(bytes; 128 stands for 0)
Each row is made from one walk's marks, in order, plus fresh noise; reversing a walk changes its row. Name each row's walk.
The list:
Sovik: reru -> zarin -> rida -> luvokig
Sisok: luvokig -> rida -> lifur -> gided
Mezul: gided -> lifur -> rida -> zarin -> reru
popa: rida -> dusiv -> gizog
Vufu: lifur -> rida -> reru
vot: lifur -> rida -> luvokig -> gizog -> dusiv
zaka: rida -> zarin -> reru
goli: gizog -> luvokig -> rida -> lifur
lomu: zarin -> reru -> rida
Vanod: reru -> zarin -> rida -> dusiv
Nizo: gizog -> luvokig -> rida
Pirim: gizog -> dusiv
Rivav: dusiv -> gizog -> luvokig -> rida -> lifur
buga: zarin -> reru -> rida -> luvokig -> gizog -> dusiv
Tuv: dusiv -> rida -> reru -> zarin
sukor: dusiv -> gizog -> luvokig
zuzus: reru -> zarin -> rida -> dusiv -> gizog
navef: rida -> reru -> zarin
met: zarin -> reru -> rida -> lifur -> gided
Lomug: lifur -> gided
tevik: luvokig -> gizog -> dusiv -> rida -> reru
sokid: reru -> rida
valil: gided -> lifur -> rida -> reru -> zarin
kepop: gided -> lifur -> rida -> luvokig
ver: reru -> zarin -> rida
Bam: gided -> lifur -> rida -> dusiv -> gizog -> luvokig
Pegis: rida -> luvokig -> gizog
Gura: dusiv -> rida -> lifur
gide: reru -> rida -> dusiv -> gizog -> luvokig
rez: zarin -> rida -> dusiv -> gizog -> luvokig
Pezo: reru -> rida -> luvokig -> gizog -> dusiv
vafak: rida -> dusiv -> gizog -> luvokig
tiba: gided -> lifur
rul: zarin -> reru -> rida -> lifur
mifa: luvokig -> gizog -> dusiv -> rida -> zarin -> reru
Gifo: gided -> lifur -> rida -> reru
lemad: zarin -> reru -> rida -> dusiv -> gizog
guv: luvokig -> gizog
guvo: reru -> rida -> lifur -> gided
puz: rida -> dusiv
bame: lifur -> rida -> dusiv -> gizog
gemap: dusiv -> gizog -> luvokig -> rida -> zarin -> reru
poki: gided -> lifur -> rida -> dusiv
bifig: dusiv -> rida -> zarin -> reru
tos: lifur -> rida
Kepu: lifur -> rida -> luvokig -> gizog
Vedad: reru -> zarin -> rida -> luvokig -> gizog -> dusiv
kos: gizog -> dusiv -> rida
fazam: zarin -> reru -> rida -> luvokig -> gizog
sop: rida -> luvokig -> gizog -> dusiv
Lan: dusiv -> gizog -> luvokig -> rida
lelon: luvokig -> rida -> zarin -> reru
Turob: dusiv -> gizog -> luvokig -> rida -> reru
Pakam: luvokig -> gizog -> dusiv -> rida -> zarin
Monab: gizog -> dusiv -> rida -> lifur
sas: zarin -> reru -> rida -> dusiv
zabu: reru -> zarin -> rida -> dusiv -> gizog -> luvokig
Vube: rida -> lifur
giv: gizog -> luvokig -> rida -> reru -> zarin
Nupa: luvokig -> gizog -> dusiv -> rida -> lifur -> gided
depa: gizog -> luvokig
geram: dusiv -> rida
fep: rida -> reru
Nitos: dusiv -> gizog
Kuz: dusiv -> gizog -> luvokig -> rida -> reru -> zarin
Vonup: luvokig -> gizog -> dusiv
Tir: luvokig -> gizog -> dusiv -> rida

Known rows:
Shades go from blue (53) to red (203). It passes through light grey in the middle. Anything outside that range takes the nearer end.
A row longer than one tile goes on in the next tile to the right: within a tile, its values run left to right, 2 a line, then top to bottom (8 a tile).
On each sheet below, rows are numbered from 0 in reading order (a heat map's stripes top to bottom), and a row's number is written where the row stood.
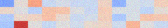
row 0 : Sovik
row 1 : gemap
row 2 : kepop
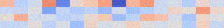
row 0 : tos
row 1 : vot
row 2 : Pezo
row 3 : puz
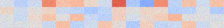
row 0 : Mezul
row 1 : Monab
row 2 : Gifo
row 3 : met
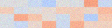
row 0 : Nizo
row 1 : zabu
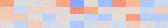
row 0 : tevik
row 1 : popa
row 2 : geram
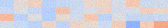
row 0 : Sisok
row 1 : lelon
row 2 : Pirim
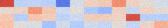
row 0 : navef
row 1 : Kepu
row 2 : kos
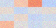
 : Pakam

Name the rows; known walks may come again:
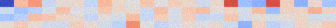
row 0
Pezo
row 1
bifig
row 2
ver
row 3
lemad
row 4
Vufu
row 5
vafak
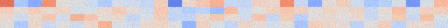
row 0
Gifo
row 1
Nizo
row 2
gemap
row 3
vot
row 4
lelon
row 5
Turob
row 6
Lan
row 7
zaka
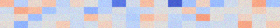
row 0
bame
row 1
goli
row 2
sop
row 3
Pegis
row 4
gide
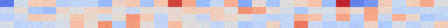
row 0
Kepu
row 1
depa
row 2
lomu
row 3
Tuv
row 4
popa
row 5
sokid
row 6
fep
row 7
Nupa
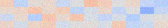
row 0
Bam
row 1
mifa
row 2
Rivav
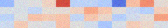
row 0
kepop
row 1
navef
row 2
Vedad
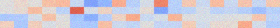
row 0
poki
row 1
Nitos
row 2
tos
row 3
met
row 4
rul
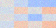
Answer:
sukor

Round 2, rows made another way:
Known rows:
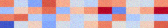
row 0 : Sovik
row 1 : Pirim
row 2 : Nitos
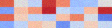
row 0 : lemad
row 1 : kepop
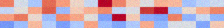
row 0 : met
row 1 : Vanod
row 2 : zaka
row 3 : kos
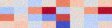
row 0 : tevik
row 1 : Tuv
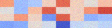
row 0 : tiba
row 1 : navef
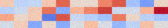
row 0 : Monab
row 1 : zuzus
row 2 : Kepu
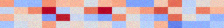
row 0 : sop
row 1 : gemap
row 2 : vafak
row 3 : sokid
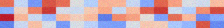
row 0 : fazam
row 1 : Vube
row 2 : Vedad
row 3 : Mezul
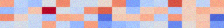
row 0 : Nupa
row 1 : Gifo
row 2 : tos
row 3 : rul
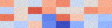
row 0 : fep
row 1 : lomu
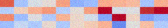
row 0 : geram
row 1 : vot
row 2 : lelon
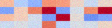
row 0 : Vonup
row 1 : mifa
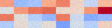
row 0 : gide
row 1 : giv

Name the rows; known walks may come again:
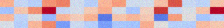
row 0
Pirim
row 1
Vube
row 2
poki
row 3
bame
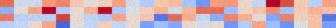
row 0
popa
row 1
Tuv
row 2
Gura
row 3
zabu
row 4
Vanod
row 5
rul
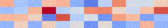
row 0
goli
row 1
Nizo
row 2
valil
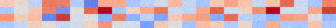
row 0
puz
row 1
guv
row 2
kos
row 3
Lomug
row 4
Kuz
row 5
guvo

